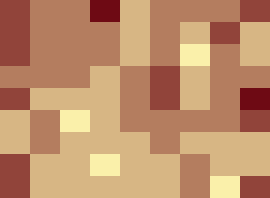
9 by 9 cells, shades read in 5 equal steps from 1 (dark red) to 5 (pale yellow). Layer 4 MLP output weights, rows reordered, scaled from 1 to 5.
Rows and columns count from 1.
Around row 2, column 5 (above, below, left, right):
4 4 3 3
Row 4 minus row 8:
1 -1 -1 -1 -1 -2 1 -1 -1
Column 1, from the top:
2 2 2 3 2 4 4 2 2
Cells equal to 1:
2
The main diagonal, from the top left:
2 3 3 4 3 3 4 4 2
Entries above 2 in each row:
6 7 8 8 6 8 9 8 7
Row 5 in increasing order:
1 2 2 3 3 4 4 4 4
